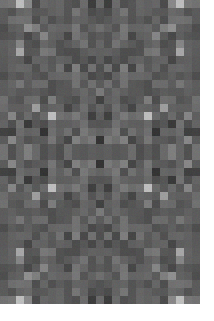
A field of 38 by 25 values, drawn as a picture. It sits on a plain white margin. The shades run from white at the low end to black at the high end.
Mirror symmetry: left to right and top to bottom. Slope: none. Seam: none. Histogram: skewed, a long tail of low values. Grain: fine.
